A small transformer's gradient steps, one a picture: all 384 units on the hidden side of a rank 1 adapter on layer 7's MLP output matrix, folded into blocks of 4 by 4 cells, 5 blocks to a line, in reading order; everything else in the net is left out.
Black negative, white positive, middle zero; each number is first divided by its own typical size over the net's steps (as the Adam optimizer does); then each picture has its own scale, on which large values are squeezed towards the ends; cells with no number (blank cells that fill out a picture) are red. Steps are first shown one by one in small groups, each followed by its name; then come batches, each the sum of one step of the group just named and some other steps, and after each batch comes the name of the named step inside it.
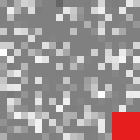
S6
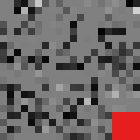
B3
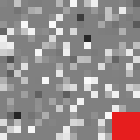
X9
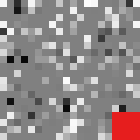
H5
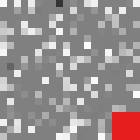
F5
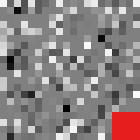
F5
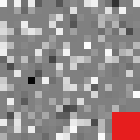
F5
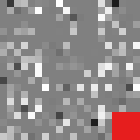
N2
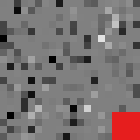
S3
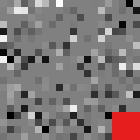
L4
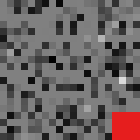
S3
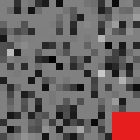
S3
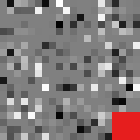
N2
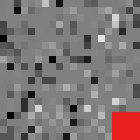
S3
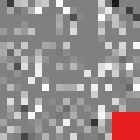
N2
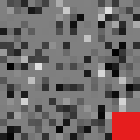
N2
